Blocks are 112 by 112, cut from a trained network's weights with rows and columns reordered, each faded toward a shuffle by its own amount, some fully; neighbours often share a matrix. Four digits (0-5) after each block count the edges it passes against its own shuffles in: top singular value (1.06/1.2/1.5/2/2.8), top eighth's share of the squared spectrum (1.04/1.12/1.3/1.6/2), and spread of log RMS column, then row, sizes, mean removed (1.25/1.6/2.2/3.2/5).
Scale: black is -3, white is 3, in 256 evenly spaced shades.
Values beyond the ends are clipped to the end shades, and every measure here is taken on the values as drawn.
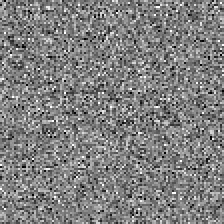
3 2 1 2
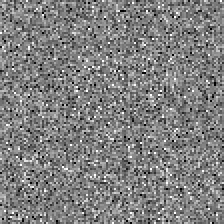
1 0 0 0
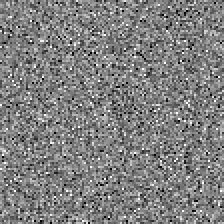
0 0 0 0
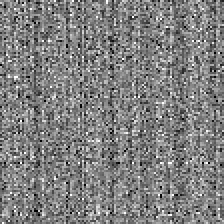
4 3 2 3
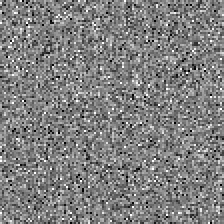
0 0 0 0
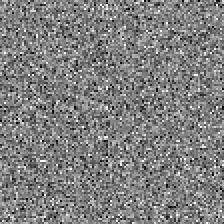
3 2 1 2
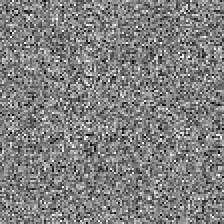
3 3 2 2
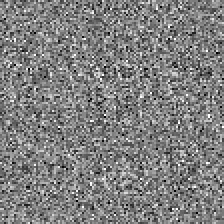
3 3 1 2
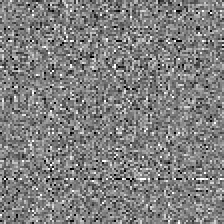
3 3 2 2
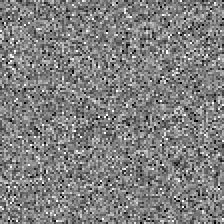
1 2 0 0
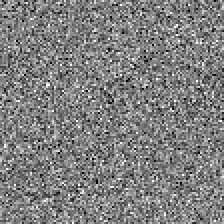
1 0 0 0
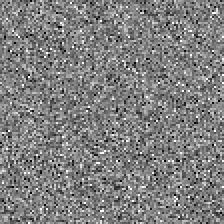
2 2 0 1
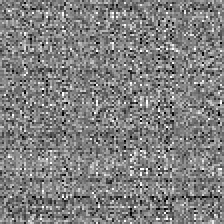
3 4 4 2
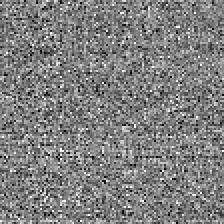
2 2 2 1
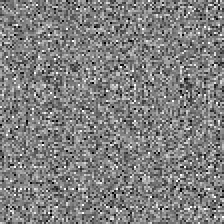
3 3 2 2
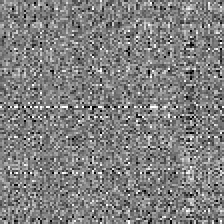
4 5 3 3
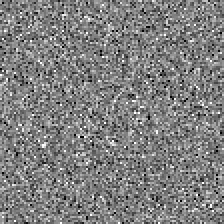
0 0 0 0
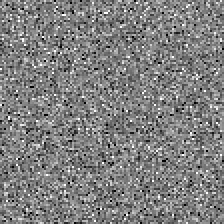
0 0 0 0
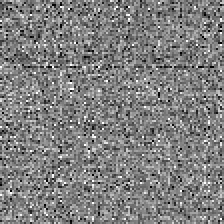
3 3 3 1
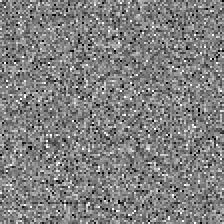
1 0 0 0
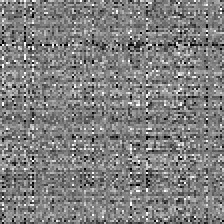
4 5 4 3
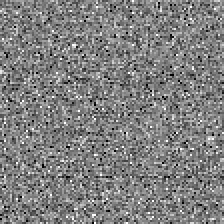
1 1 0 1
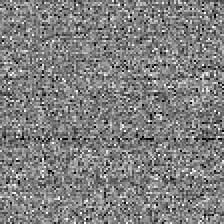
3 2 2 1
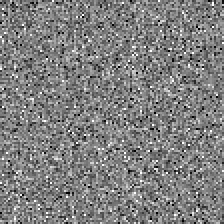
1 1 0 0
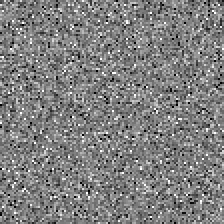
1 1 0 0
